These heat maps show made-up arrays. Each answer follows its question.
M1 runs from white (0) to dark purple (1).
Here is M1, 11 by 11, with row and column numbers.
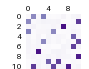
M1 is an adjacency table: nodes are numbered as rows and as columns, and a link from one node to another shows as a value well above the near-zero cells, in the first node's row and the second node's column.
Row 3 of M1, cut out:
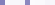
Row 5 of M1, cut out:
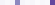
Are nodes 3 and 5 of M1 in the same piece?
yes
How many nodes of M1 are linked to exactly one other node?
5
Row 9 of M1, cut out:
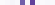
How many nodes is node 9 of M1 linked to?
2
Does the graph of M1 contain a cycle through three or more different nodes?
yes
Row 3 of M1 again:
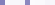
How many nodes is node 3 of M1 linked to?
2
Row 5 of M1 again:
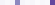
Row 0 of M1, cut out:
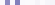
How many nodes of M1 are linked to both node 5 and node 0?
1
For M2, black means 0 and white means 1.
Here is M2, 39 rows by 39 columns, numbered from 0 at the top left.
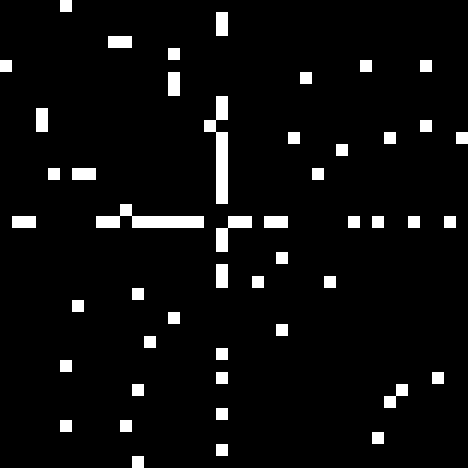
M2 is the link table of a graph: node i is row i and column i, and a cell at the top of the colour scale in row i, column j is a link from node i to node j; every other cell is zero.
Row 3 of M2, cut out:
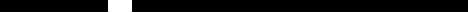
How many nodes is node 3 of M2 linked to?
2
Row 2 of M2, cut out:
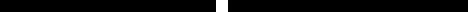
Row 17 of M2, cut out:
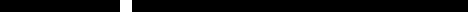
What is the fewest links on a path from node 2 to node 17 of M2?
5
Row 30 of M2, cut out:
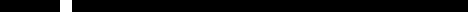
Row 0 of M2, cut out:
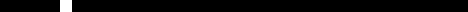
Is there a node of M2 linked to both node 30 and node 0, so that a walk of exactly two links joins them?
yes
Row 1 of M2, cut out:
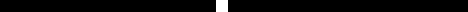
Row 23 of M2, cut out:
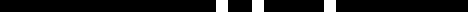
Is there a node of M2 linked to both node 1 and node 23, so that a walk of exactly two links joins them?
yes
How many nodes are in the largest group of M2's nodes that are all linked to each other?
2
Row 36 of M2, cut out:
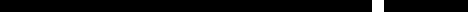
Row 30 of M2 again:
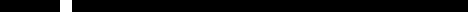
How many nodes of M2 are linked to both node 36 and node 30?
0
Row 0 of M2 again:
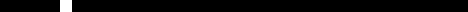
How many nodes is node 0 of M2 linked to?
1
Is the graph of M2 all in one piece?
yes
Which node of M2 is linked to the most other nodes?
node 18
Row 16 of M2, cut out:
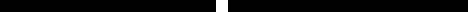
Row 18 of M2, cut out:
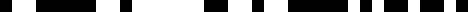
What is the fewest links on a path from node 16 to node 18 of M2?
1
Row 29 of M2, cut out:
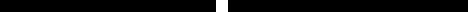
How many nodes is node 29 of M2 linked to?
1
